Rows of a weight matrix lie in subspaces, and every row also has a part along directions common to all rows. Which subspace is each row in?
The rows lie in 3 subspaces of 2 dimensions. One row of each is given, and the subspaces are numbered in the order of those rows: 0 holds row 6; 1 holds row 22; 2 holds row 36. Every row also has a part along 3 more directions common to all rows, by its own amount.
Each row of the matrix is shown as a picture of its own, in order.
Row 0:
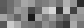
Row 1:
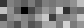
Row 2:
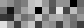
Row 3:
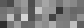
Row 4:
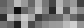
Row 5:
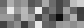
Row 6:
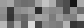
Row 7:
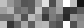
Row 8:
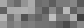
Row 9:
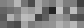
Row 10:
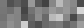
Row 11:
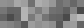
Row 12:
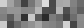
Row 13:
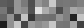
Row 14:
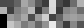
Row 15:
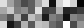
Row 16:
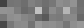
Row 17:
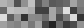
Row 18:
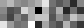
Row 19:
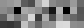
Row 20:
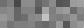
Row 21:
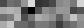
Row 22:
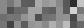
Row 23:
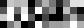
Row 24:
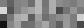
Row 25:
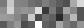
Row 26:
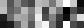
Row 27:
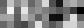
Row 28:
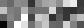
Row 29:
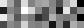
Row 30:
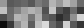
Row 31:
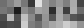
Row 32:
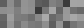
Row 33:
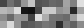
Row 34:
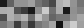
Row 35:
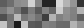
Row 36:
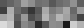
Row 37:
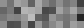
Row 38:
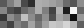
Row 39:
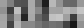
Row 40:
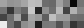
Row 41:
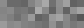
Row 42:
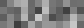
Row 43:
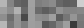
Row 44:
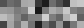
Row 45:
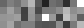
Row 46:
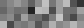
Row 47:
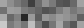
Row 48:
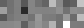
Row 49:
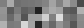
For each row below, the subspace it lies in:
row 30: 2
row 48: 1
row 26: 2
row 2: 0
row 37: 1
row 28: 2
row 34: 1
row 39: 0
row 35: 0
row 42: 0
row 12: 2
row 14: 2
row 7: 2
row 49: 0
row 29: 1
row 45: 2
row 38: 1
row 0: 1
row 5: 0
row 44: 2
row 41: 2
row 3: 0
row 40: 0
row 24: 2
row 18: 0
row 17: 1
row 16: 0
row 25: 0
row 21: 1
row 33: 1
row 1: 1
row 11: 0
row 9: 1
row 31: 1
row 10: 0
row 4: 1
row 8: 1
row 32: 2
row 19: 1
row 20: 2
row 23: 0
